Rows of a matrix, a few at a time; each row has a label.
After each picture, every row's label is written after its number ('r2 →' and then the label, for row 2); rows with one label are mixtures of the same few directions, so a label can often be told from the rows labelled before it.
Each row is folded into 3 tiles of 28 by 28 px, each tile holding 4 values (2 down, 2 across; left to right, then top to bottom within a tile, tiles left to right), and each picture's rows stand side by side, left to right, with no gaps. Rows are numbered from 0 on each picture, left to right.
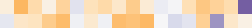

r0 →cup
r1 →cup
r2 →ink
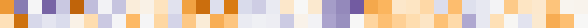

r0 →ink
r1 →ink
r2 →cup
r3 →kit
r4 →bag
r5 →ink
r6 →cup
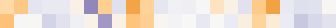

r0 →bag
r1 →ink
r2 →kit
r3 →bag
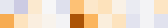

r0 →ink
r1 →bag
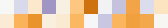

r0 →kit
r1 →cup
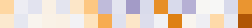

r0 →cup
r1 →ink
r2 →ink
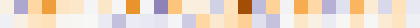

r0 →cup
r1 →kit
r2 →kit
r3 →ink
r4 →cup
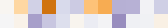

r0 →kit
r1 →bag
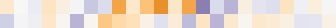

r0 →ink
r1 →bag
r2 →cup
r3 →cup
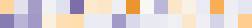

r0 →bag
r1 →kit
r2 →kit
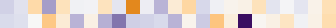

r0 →kit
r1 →kit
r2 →ink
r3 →kit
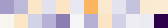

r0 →cup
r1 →ink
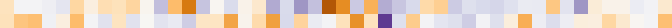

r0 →kit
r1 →ink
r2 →cup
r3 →ink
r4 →ink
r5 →bag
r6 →kit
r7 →kit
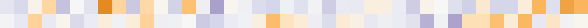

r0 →bag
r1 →cup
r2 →cup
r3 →kit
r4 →kit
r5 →bag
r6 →bag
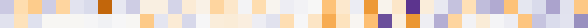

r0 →cup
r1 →cup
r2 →ink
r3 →kit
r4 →ink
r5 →bag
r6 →ink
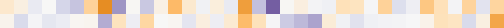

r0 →bag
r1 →cup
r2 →kit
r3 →cup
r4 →kit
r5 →kit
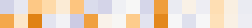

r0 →bag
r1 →ink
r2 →ink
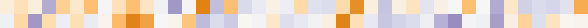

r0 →bag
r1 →cup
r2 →cup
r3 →kit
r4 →bag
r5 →kit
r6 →ink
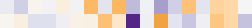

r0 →cup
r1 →ink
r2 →ink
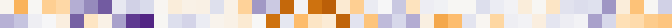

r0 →ink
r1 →cup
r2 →kit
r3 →bag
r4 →bag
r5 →kit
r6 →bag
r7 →bag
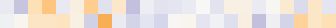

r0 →bag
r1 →ink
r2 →cup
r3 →bag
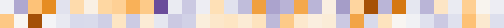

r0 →bag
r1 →ink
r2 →bag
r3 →cup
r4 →cup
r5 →ink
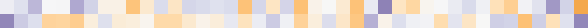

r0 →bag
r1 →ink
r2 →ink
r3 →ink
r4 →bag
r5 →ink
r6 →ink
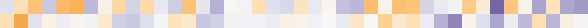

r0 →bag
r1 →cup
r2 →cup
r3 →cup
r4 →bag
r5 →kit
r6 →bag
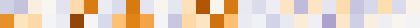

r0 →ink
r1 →cup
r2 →cup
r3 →kit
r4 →cup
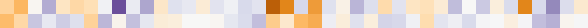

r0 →bag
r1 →cup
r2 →kit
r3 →cup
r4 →cup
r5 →cup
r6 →cup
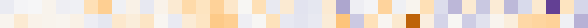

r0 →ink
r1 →cup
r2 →cup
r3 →ink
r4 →ink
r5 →cup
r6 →kit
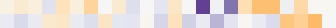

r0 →kit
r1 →ink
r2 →cup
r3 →cup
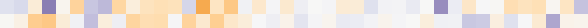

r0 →kit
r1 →bag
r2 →cup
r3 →ink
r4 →bag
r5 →cup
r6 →ink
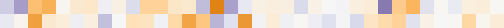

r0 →bag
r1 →kit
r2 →kit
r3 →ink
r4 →kit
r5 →ink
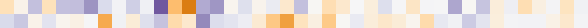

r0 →bag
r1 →kit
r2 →bag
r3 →kit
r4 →kit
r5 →cup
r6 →cup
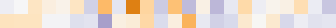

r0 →bag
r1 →ink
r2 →ink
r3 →kit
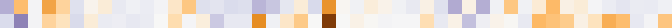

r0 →ink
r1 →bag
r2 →bag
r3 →ink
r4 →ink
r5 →cup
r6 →cup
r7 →kit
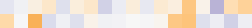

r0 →bag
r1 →cup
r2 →bag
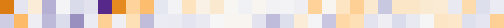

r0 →ink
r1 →cup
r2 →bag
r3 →kit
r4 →bag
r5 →kit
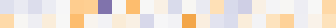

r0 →ink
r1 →cup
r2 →kit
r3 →kit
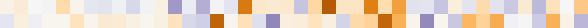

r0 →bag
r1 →kit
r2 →ink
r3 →kit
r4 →cup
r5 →bag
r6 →ink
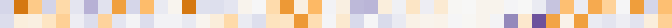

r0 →cup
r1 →cup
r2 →cup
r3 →cup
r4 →cup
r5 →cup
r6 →bag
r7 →kit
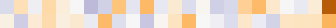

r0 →ink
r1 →cup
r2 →ink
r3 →kit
